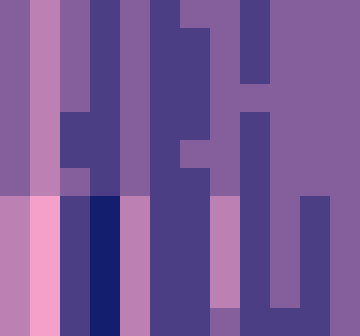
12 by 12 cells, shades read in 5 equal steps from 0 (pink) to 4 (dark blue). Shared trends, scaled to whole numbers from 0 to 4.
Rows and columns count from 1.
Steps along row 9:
down up up down up same down up down up down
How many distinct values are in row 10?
5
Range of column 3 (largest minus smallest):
1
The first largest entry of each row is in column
4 4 4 4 3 3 4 4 4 4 4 4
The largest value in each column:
2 1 3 4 2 3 3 2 3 3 3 2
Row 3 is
2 1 2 3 2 3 3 2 3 2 2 2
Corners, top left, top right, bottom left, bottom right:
2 2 1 2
